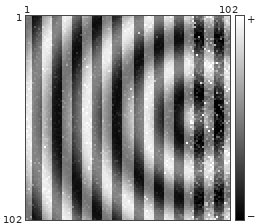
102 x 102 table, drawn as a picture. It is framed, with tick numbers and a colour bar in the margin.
Rings: centred on the middle right. Stripes: upright, repeating 10 times. Slope: none. Average level on the scale: 50%. Seam: vertical, 80% of the way across, the left part calmer.
